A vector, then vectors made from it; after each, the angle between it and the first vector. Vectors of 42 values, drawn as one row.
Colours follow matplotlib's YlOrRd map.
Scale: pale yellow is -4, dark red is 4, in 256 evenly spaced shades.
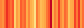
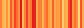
partly opposed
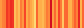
nearly parallel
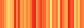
nearly opposite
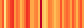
orthogonal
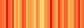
nearly parallel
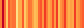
orthogonal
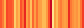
partly aligned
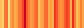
orthogonal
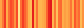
partly aligned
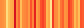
nearly opposite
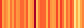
partly opposed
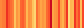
nearly parallel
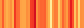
nearly opposite
